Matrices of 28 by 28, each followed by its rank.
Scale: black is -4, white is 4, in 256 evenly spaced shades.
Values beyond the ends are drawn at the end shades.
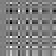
one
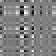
one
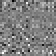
five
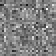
five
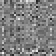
five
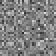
five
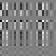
one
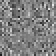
five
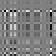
one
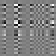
one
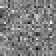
five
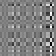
one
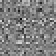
five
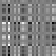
one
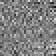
five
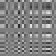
one
